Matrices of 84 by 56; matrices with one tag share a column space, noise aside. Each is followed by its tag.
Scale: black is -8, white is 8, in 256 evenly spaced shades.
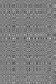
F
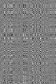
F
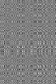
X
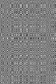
F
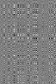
F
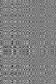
X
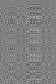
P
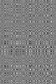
X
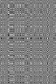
F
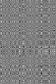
X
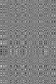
X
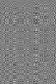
P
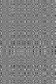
X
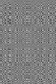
P
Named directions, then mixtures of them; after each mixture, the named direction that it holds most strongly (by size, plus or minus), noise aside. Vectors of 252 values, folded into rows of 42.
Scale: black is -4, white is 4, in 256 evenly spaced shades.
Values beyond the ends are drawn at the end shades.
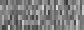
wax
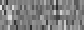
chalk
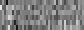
chalk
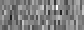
wax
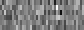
chalk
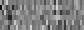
chalk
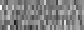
chalk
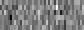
chalk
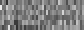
wax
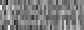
chalk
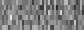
wax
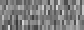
wax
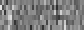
chalk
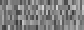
wax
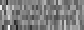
chalk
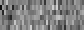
chalk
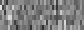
chalk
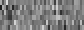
chalk
